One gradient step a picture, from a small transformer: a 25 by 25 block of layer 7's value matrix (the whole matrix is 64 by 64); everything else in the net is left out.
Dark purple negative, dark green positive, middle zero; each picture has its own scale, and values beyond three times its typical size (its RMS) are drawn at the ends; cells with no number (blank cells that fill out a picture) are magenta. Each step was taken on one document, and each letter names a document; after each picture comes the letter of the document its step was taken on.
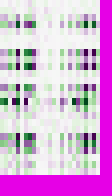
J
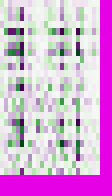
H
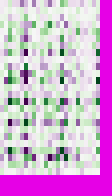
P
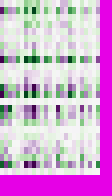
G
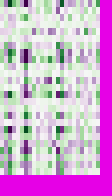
P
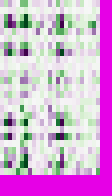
P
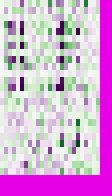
H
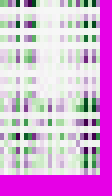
J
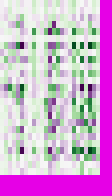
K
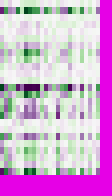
G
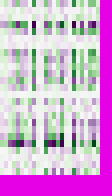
K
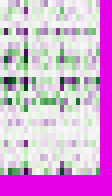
P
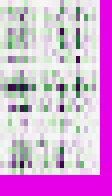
H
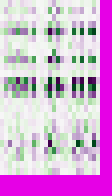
K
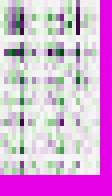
H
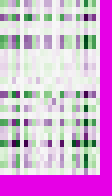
J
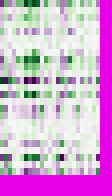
G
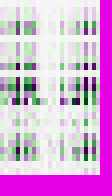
J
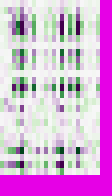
H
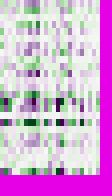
G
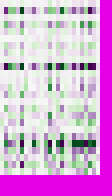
K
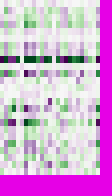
G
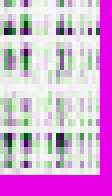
P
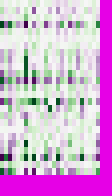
G
